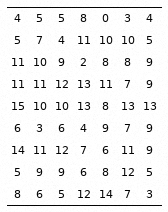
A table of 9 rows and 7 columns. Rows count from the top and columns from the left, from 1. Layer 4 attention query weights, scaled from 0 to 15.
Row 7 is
14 11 12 7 6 11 9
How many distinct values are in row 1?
5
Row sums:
29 52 57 74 82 44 70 54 55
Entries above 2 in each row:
6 7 6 7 7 7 7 7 7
